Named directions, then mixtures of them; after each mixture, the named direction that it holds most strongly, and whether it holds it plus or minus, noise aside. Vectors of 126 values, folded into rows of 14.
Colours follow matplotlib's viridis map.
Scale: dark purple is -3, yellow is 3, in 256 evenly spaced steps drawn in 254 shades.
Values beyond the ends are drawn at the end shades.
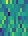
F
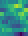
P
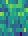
P, plus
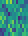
F, plus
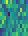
F, plus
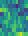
P, minus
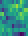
P, plus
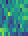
F, minus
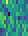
F, plus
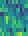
P, minus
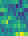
P, minus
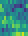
P, minus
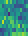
F, plus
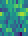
P, plus
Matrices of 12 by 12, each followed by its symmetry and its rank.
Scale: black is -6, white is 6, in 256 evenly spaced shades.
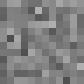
antisymmetric, full rank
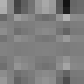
neither, rank one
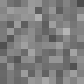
neither, full rank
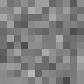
neither, full rank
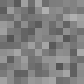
neither, full rank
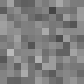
antisymmetric, full rank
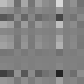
neither, rank one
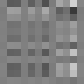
neither, rank one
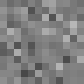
antisymmetric, full rank
